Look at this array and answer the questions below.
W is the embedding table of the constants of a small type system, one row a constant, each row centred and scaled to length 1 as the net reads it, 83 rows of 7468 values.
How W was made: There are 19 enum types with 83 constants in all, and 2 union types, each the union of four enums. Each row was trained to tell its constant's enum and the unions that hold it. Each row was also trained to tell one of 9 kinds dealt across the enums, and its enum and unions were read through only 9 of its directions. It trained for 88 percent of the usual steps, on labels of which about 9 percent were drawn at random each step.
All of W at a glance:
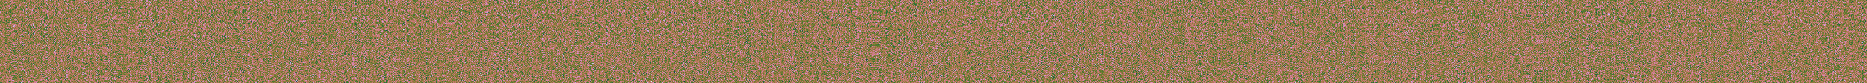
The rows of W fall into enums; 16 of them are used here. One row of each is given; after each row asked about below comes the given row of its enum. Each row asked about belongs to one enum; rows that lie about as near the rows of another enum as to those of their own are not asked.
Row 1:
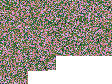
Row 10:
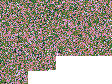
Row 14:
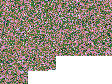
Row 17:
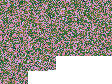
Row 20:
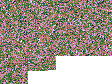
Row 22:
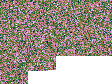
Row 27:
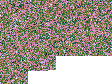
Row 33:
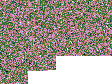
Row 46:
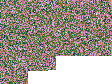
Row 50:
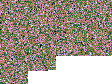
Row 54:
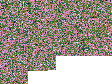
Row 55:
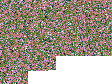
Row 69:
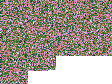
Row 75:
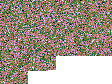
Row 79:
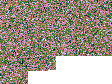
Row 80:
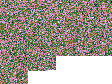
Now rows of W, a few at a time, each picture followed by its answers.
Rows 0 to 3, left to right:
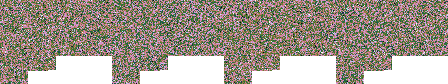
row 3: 1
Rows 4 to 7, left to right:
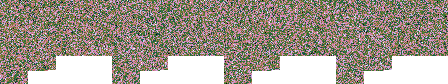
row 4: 20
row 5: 27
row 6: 50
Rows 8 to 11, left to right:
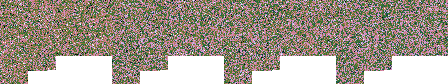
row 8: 54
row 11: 10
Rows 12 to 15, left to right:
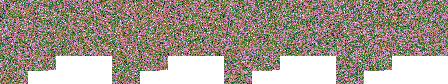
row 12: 20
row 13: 75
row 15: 33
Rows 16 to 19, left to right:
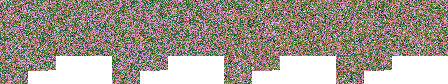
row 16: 27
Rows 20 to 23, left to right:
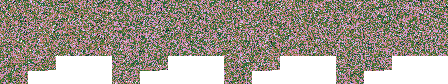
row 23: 33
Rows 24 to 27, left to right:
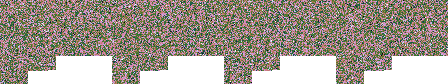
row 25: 80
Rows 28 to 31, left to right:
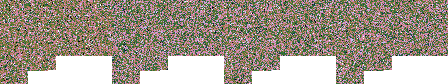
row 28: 20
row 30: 54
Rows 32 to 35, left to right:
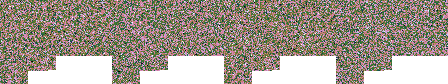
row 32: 27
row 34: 27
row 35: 14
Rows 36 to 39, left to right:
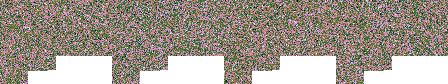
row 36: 54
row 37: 33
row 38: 10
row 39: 50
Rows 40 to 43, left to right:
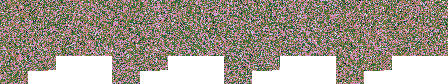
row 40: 20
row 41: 54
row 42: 14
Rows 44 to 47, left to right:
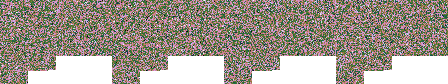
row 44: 69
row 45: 17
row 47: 75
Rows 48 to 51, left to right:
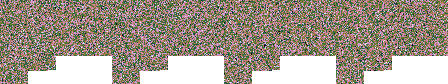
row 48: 75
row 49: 33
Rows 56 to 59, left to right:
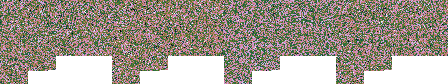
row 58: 17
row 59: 14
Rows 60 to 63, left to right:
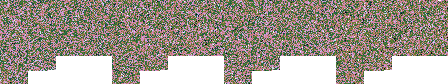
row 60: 17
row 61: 33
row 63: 17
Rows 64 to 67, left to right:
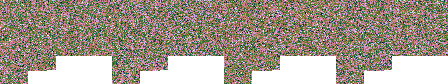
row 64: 54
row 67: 69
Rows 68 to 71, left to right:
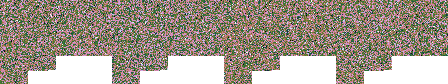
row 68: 14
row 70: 75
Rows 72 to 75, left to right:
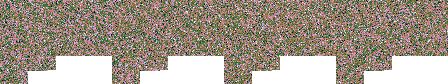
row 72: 20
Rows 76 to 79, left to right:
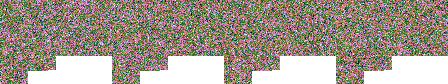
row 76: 1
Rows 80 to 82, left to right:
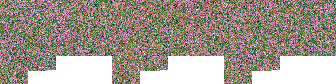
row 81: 14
